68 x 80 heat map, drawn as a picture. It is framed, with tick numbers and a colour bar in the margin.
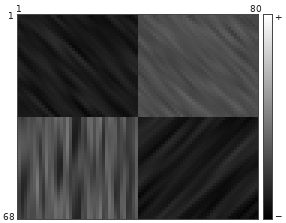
The table splits into 2 rows of 2 panels. Panel 1,1: very low, slanting down to the right, faint in contrast. Panel 1,2: low, slanting down to the right, faint in contrast. Panel 2,1: low, streaked downward. Panel 2,2: very low, slanting up to the right, faint in contrast.
